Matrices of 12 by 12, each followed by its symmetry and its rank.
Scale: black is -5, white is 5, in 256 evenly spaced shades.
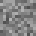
neither, full rank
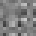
antisymmetric, rank two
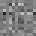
neither, rank two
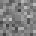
antisymmetric, full rank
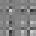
symmetric, rank one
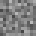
antisymmetric, full rank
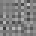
antisymmetric, rank two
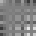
symmetric, rank one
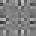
antisymmetric, rank two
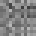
neither, rank two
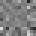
antisymmetric, rank two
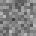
neither, full rank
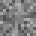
antisymmetric, full rank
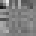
antisymmetric, rank two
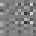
neither, rank two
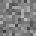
neither, full rank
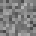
neither, full rank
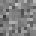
antisymmetric, full rank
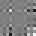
symmetric, rank one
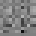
neither, rank two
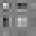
symmetric, rank one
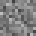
antisymmetric, full rank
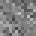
antisymmetric, full rank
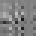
neither, rank two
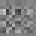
neither, rank two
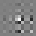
symmetric, rank one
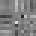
antisymmetric, rank two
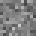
neither, full rank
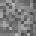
neither, full rank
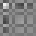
symmetric, rank one
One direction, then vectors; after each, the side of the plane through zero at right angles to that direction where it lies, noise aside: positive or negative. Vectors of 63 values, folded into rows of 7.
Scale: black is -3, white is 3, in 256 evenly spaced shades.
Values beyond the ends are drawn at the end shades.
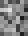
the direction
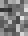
negative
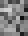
positive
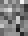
positive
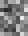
negative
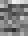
negative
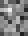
positive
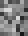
positive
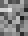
positive
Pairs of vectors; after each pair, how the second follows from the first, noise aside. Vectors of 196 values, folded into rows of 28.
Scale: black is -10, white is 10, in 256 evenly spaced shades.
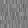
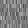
scaled up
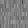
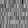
scaled up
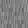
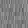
copied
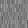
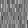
scaled up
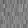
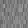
copied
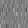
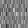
scaled up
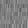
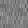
shuffled
